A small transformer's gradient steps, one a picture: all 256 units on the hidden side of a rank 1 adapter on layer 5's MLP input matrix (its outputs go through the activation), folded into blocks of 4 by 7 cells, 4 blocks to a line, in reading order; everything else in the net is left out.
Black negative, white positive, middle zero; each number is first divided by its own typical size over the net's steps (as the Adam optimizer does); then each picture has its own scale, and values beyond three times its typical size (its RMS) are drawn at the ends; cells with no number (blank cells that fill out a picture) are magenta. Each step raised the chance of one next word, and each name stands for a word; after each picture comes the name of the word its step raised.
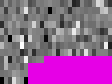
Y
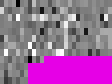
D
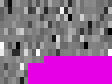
D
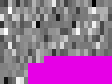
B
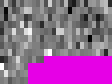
Y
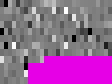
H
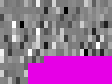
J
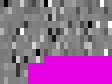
H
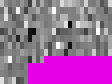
Y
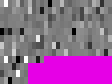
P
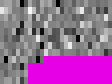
J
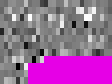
B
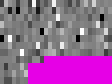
D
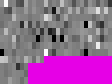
H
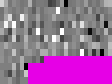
J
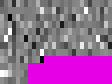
J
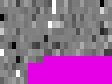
P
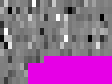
D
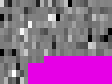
D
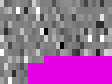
D
